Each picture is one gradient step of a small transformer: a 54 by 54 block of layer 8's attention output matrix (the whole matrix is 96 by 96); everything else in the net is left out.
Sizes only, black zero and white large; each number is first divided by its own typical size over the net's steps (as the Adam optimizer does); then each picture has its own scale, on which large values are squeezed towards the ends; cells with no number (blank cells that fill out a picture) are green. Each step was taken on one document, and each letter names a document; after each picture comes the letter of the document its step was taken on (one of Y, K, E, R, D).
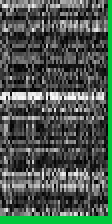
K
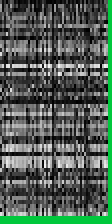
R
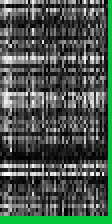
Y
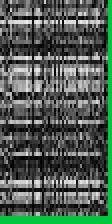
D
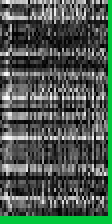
Y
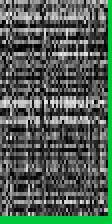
D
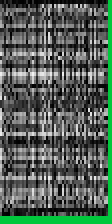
R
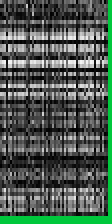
K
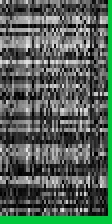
D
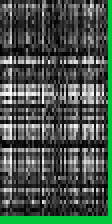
Y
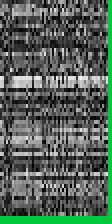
D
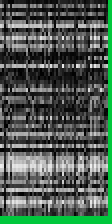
R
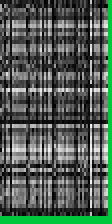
R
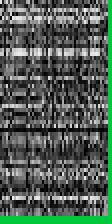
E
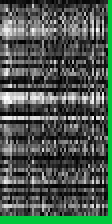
Y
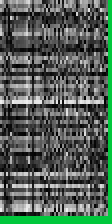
D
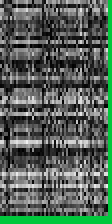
D
